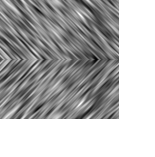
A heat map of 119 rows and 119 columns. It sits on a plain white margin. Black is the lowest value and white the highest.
Values change most from cell to cell in the middle left. The values follow a bell shape. The top and bottom halves mirror each other. No overall slope runs across the table. No row or column stands out.
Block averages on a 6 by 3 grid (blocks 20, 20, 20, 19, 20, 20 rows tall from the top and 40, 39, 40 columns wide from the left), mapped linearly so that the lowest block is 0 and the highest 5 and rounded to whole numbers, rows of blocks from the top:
4 5 2 | 3 5 1 | 3 3 0 | 3 3 0 | 3 5 1 | 4 5 2
